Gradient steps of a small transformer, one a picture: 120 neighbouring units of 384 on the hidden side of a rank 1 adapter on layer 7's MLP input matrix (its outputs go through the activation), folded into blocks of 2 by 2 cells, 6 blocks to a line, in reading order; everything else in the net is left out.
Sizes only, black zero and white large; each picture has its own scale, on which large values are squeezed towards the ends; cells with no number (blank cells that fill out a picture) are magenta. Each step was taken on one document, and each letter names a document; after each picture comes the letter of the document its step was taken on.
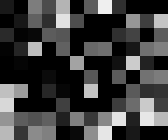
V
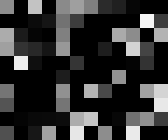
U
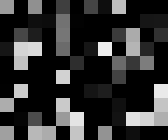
U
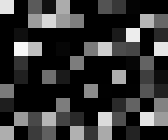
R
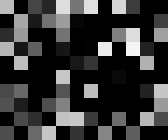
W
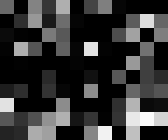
V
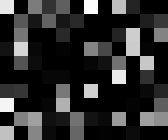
W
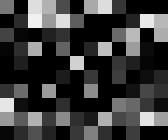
V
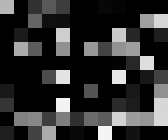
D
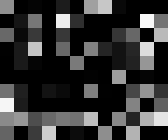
V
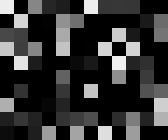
W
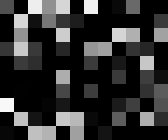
W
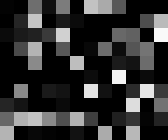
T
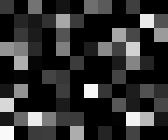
U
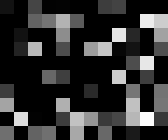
D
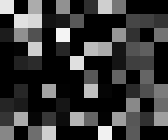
T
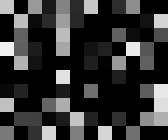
W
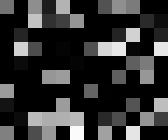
R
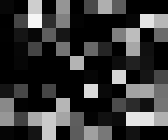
V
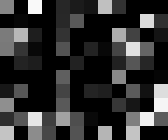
U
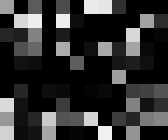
T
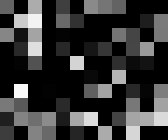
T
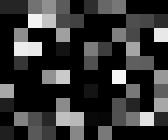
D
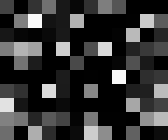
V
